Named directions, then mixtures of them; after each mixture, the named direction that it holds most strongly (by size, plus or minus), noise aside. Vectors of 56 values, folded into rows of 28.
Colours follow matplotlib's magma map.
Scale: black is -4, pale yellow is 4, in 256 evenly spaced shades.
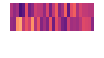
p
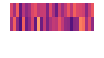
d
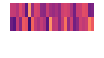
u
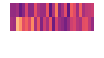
p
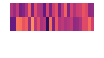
p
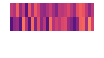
u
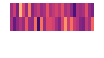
d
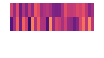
u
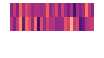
d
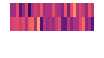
p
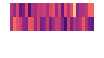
u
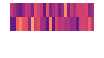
p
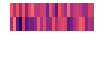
d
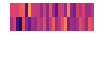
p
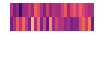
p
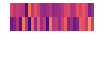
u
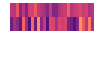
d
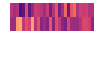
p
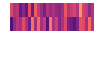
u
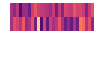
d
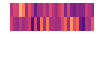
p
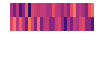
u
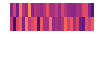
d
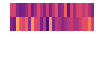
p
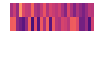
p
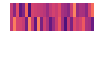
u
